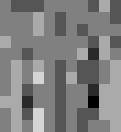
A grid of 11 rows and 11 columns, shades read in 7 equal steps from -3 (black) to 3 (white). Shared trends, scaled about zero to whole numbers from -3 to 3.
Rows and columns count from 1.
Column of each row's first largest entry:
10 4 4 1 8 2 4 2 1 4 4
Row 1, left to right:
0 -1 -1 -1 0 0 0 0 -1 1 -1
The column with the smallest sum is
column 9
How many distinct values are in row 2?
3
